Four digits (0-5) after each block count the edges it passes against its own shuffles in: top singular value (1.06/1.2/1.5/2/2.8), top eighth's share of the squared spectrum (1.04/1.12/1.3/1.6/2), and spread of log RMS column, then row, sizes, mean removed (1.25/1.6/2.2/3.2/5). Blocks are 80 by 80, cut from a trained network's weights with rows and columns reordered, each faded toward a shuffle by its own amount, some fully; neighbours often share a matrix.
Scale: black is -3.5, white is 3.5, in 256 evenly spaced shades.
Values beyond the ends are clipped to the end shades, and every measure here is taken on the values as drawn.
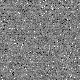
1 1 0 0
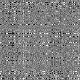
3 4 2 3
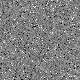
0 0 0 0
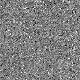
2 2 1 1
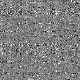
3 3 0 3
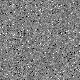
1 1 0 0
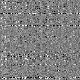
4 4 1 3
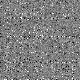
3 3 1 2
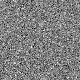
0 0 0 0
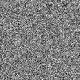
3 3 1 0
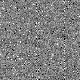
2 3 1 0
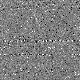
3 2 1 2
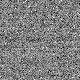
1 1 0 0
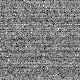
3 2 0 1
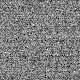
2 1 0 0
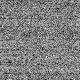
2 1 0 0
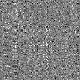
4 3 2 2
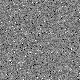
0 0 0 0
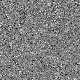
2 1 0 0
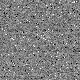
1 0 0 0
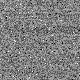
1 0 0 0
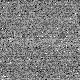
2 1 0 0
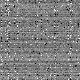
3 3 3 1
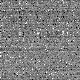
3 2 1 1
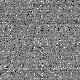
2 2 1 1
